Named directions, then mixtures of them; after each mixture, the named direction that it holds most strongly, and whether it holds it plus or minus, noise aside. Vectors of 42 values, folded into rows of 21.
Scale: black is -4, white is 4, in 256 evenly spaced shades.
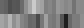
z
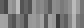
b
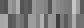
b, plus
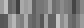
b, minus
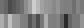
z, plus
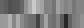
z, plus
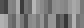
b, plus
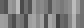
b, plus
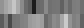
z, minus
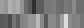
z, minus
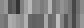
b, minus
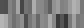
b, plus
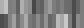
b, minus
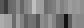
z, plus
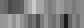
z, plus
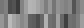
z, plus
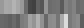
z, minus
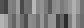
b, plus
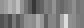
z, minus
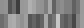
b, minus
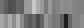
z, plus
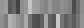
b, minus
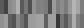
b, plus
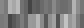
z, minus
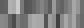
b, plus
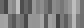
b, plus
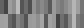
b, plus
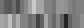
z, plus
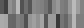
b, plus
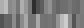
z, minus
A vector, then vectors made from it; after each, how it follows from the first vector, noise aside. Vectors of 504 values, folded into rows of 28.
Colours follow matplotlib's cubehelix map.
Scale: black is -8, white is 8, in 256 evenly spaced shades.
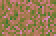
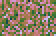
scaled up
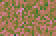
wrapped around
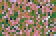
scaled up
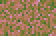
wrapped around
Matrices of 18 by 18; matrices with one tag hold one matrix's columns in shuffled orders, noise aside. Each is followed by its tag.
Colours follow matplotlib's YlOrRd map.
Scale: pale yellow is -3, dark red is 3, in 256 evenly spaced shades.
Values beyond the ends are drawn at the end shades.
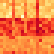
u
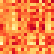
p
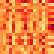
p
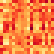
p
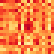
p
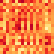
p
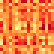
p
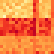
u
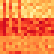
u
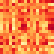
p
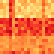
u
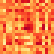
p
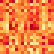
p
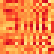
p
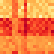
u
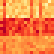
u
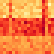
u
